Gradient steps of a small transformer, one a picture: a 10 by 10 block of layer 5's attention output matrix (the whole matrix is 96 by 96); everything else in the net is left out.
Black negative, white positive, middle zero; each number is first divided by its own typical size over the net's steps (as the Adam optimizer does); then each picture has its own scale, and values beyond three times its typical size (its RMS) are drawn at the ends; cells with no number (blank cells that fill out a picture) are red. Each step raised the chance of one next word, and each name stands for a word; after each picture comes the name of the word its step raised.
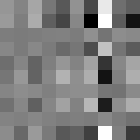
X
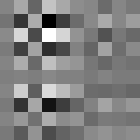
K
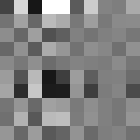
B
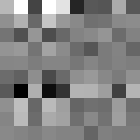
B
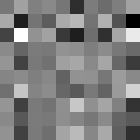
K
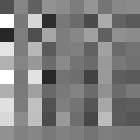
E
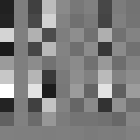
B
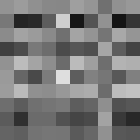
E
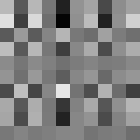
B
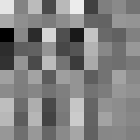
E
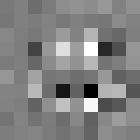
B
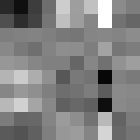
X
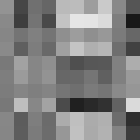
X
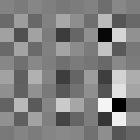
K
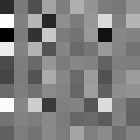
K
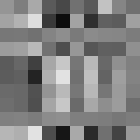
X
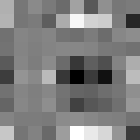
X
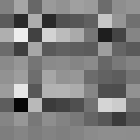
K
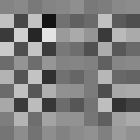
K
